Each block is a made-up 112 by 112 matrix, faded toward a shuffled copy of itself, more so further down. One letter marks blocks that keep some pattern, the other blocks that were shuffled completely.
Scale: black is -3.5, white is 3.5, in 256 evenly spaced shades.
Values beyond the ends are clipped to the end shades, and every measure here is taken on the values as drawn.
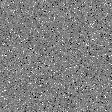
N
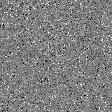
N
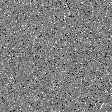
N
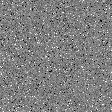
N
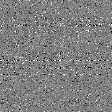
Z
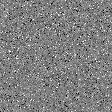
N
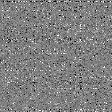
Z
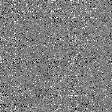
Z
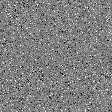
N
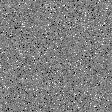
N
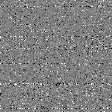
Z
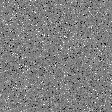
N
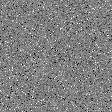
N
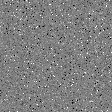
N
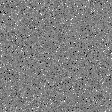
N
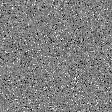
N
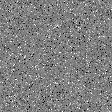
N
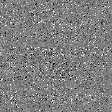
Z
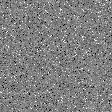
N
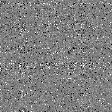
Z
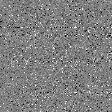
Z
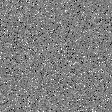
N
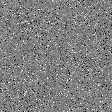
N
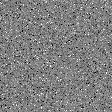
N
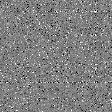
Z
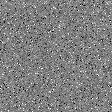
N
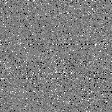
Z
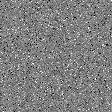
N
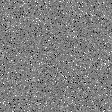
N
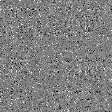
Z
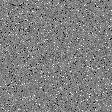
N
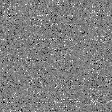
Z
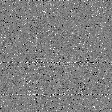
Z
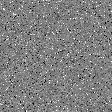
N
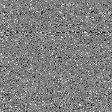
Z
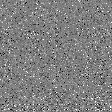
Z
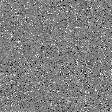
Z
